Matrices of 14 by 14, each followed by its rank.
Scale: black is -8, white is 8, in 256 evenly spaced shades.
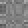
two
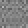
three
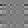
one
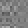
two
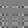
one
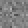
three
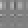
one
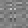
two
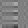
one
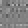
three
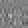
three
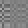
one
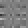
two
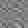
two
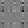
one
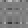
one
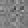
three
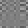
one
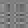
one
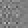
two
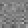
three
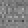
three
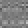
two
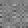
two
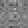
three
